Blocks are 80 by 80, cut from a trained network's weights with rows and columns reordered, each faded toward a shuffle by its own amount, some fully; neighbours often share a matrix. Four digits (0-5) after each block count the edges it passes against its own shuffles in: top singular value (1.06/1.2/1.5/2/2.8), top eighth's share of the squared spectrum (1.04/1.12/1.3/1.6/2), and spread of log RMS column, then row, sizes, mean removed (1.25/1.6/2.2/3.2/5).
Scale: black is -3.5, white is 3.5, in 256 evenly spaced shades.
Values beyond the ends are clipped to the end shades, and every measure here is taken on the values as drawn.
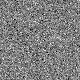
0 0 0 0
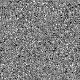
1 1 1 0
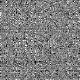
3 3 3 1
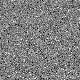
0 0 0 0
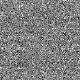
2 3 3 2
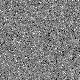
0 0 0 0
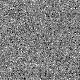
1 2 1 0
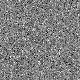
0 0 0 0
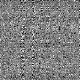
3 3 3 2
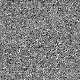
1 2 1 1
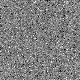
0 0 0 0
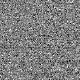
2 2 2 1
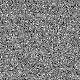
1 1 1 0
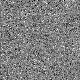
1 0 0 0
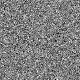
2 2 1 1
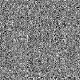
3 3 2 2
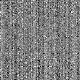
4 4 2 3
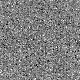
1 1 0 0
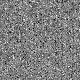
1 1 0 0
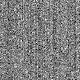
3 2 0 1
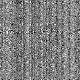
4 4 2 3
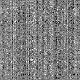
4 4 2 3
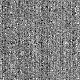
3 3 1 2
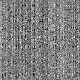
4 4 2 3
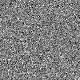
1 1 0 0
